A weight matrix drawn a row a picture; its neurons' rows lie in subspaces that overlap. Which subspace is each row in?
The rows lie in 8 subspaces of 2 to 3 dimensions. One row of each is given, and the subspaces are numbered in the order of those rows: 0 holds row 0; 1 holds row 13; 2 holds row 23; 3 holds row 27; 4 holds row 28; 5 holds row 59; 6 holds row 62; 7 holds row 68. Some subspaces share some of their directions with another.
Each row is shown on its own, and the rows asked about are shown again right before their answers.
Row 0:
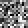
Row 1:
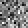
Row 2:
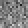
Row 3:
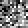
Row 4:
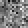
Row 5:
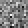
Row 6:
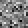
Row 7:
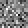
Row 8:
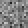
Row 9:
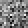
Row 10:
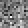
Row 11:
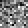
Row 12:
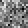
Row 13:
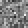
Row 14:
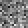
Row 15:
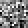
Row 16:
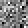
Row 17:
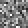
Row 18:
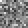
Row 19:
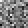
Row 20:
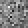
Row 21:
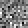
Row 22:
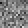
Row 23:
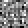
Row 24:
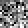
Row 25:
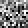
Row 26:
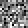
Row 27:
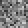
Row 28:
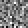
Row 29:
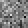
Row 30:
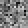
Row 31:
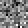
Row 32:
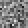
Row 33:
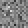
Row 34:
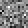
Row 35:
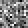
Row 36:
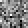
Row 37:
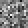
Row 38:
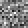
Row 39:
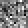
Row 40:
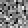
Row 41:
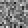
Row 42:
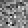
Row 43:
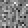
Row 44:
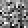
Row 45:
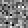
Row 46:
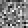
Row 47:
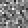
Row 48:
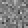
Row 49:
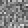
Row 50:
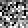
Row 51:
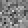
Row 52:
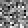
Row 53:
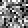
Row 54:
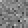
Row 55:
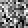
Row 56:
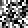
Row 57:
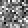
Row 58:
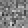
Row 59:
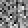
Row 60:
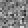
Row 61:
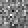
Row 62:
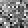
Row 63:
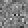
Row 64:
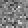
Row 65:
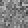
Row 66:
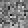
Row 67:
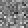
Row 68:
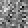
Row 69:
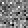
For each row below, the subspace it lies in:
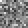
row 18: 4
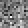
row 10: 6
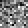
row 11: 4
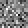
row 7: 0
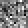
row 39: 3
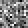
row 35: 3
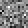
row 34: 1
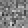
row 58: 0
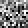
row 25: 0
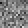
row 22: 0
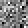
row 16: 7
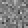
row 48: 5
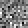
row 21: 3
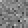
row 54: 4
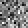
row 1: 5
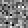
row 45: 5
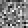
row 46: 3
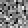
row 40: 5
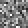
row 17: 5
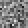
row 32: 6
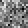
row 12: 1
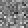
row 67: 1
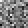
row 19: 4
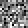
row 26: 1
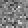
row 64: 4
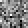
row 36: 6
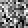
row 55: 3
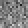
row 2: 6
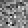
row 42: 4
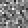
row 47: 5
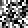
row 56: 7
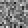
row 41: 4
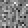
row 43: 4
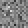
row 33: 0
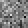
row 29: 6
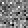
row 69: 5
